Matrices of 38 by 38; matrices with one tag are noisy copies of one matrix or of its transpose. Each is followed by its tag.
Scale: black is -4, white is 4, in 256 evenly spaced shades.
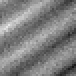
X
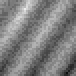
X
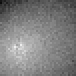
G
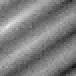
X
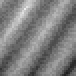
X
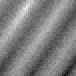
X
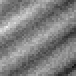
X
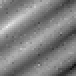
X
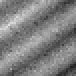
X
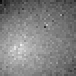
G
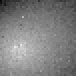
G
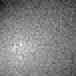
G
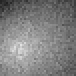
G
